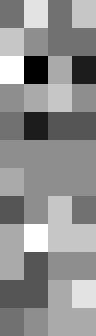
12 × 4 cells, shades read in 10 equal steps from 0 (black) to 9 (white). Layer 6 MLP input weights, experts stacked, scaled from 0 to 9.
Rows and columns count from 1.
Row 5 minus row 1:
0 -7 -1 -4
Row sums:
23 20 16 23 11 20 21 19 29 19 20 21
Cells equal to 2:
0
